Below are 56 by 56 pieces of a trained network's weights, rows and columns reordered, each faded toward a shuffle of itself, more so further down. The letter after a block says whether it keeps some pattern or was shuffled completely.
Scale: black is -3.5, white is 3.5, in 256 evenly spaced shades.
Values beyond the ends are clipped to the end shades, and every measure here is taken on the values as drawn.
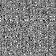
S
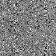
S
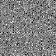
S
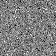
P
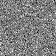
P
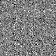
S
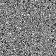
P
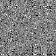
S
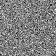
P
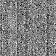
S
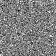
P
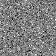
P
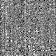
S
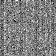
S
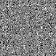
S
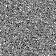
P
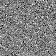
P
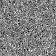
P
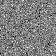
P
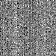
S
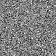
P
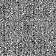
S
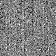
S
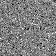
P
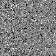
S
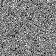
P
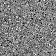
P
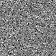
P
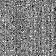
S
